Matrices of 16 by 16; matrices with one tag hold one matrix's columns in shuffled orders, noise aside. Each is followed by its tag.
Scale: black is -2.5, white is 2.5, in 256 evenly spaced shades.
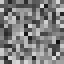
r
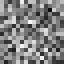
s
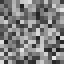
s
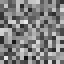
s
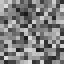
s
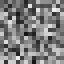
r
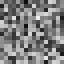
r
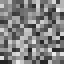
s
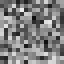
r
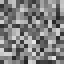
s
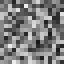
r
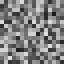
s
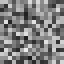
s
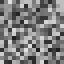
s
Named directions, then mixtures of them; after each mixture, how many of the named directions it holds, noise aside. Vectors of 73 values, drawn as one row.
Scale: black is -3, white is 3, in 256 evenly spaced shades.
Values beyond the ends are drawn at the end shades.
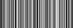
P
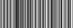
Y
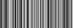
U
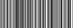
one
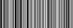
three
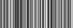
two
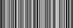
one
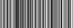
one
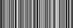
one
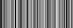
two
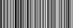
three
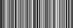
one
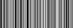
three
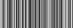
two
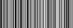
three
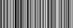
three
